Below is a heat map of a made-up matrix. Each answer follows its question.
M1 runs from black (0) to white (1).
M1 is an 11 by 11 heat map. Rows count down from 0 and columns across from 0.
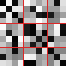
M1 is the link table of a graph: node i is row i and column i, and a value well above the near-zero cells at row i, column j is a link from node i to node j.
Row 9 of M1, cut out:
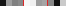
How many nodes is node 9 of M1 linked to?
9
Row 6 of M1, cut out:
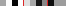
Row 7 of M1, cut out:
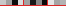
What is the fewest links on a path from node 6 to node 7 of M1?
1
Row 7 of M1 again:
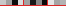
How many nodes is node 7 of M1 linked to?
8
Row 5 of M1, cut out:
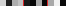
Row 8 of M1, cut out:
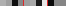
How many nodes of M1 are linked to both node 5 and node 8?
3
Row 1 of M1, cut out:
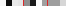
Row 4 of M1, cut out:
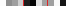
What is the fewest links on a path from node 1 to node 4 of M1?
1
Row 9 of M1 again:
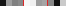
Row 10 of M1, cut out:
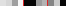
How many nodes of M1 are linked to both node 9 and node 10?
6
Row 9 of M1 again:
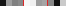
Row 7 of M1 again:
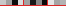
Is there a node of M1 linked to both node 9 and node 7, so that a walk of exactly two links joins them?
yes
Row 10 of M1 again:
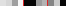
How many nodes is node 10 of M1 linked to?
8
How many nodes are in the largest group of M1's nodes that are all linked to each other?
6
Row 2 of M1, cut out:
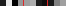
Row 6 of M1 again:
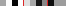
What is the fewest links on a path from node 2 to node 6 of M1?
2
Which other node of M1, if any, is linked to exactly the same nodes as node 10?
node 4
